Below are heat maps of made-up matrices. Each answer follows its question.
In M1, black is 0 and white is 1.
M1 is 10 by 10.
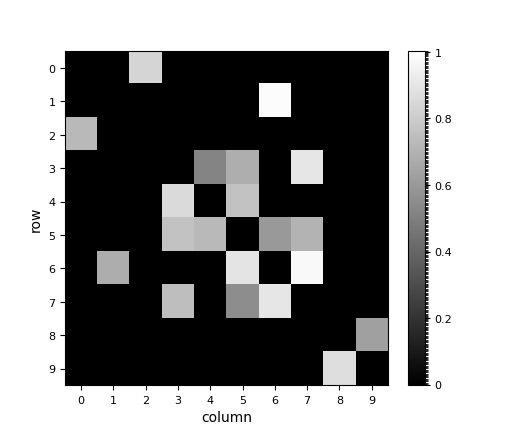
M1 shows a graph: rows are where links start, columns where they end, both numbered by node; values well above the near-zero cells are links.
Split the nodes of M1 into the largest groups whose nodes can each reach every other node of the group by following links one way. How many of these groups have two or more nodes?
3
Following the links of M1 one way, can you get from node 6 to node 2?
no
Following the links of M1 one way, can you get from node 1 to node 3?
yes
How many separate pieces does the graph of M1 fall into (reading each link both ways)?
3
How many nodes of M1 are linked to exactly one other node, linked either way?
5
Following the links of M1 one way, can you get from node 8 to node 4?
no
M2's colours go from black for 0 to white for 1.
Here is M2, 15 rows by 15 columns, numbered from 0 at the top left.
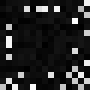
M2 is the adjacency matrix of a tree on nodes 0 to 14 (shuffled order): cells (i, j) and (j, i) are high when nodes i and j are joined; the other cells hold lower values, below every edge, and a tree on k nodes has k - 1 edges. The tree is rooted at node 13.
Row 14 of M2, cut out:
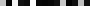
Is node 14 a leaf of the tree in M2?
no
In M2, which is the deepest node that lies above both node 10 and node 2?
14
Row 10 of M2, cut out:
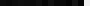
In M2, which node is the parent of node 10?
14
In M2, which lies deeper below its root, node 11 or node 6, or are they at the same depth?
the same depth
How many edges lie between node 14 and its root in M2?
1
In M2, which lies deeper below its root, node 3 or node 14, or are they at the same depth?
node 3
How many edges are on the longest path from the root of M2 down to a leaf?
2
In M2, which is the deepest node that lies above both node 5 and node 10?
14
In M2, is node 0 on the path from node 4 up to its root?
no
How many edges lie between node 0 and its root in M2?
2
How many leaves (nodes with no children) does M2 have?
11
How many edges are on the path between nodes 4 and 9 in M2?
2
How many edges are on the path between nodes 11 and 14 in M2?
3
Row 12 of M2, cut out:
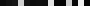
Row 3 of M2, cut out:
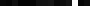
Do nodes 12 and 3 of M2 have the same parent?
no
